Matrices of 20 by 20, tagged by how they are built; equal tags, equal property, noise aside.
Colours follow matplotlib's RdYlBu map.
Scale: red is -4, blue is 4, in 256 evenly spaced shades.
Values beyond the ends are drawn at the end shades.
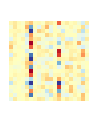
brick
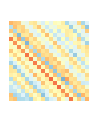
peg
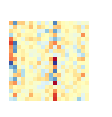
brick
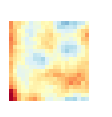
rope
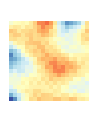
rope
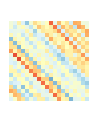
peg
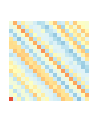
peg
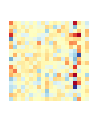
brick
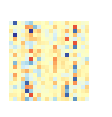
brick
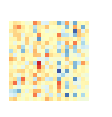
brick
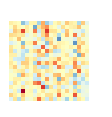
brick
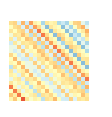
peg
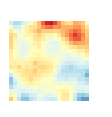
rope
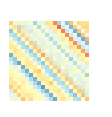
peg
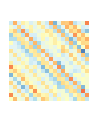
peg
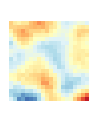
rope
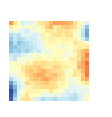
rope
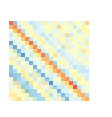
peg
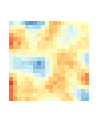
rope
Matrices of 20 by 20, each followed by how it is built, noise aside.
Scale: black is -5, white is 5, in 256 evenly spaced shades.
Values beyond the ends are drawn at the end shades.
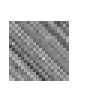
Toeplitz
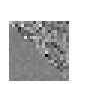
upper triangular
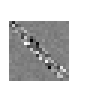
banded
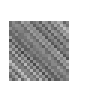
Toeplitz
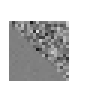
upper triangular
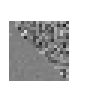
upper triangular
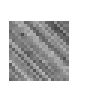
Toeplitz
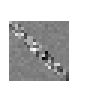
banded
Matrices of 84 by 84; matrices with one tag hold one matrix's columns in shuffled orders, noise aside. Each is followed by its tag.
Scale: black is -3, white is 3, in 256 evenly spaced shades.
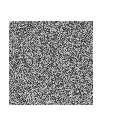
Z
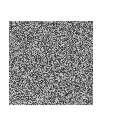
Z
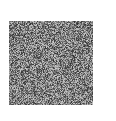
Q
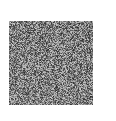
Q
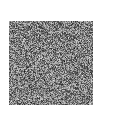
Q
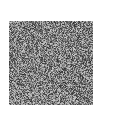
Z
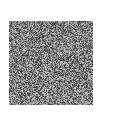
Z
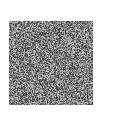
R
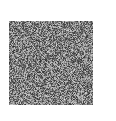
Z
